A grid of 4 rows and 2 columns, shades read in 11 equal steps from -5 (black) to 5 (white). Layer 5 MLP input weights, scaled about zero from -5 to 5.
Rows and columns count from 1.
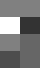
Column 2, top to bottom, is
0 -3 -1 -1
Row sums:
0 2 -1 -3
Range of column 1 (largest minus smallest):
7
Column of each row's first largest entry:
1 1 1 2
